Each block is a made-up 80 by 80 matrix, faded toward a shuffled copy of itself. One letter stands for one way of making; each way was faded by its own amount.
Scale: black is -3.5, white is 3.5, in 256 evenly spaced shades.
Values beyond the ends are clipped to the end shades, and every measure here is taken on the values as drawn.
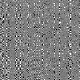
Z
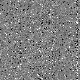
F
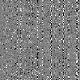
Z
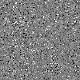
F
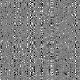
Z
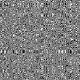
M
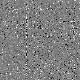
F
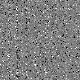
F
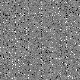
F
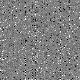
F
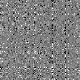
M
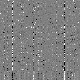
Z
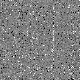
F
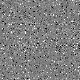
F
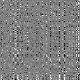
Z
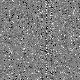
F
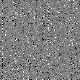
F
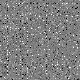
F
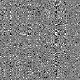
M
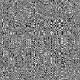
M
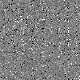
F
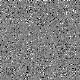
F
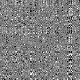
M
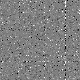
F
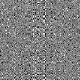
M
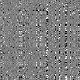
Z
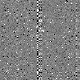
M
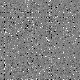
F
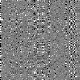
Z
